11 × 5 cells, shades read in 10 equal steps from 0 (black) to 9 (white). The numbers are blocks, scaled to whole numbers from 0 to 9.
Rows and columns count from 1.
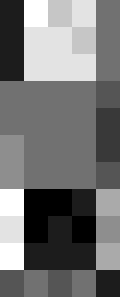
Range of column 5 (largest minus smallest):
5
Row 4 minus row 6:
-1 0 0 0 1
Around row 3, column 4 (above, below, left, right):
7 4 8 4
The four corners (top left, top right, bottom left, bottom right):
1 4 3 1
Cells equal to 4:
19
